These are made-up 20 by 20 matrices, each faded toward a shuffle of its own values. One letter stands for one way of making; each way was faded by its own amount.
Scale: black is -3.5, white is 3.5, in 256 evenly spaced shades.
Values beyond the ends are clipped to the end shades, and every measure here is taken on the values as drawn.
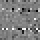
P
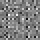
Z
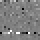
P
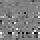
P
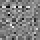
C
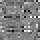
P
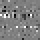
P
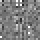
C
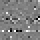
P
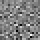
Z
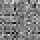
Z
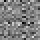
Z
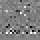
P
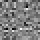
C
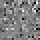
P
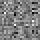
Z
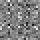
Z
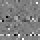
P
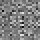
Z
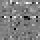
P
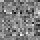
Z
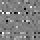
P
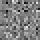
C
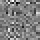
C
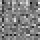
Z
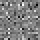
C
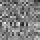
Z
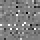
P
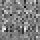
Z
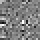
C
